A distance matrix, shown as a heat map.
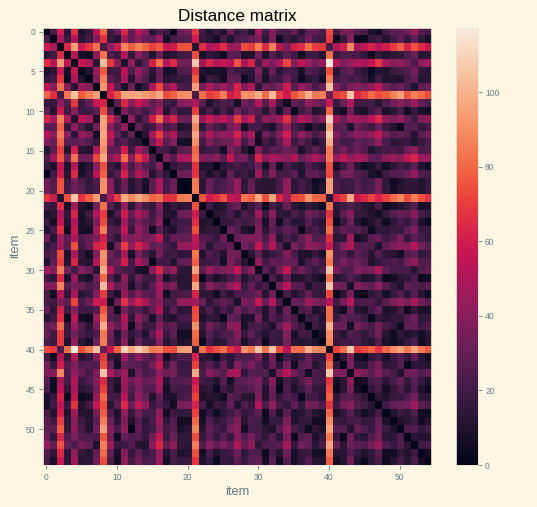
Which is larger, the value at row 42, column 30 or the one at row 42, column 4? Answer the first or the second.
the second
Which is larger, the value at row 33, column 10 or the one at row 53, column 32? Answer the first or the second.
the second
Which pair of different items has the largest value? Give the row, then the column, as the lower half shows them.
40, 4
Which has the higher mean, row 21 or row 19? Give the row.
21
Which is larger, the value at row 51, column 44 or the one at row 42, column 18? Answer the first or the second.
the second
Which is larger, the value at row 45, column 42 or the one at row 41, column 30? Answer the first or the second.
the second
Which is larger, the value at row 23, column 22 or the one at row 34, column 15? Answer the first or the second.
the second
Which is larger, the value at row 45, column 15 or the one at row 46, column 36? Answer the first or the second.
the first
